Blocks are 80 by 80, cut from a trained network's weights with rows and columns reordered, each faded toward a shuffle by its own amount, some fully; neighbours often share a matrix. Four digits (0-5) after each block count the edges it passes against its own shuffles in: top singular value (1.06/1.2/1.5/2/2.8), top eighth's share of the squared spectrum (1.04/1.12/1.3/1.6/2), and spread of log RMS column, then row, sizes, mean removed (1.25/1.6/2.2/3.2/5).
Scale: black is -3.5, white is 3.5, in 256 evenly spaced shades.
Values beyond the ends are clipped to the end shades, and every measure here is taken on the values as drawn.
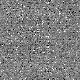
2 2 1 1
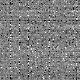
3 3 3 0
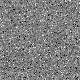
1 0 0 0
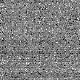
3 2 2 1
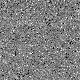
0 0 0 0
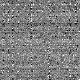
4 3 3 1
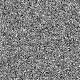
1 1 0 0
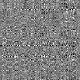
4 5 2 3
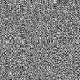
4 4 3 2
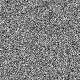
2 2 0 0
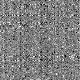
3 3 1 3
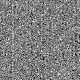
2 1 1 0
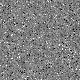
0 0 0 0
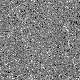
0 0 0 0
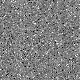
0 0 0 0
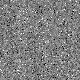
1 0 0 0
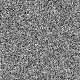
1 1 0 0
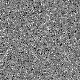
2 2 1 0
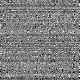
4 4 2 1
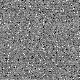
1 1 1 0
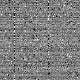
3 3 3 0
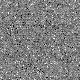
1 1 0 0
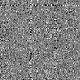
3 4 2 2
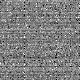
3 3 2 1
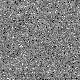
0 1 0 0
